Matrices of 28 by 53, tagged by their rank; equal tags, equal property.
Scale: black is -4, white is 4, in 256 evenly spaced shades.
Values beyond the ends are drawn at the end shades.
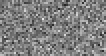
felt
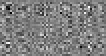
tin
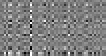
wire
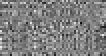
tin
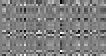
wire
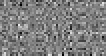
tin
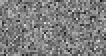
felt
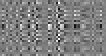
wire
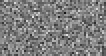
felt
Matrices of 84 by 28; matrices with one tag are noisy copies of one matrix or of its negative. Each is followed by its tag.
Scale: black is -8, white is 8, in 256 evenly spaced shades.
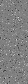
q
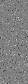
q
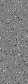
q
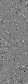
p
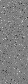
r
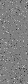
p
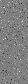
r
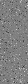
p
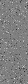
p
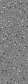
r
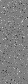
r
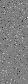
r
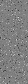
q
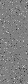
p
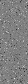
p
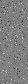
r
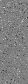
r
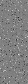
q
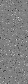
q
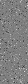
p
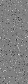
q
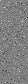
r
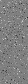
r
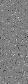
q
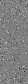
p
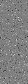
q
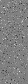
r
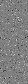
q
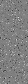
q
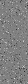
p
